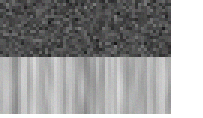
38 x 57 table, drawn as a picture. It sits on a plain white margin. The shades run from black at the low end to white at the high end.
It is made of 2 by 1 panels. Panel 1,1: low, fine-grained. Panel 2,1: high, streaked downward.
